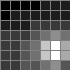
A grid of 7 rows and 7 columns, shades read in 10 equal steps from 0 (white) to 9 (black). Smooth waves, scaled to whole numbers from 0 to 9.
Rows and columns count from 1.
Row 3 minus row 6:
1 1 2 2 5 7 4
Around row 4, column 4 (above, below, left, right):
7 5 7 5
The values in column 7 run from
3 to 8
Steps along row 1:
same same same down same same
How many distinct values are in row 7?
4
